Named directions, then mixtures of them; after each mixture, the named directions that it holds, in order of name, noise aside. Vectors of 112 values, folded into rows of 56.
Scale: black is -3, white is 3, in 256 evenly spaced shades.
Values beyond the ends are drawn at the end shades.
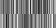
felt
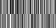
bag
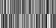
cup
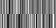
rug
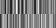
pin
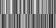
felt, pin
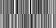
bag, felt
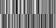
pin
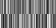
cup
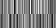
bag, felt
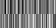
cup, pin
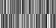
cup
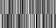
cup, rug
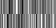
pin, rug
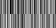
bag, pin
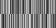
bag, cup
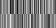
bag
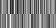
bag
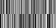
cup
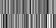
cup, felt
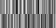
pin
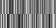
bag, rug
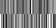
cup, felt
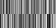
cup
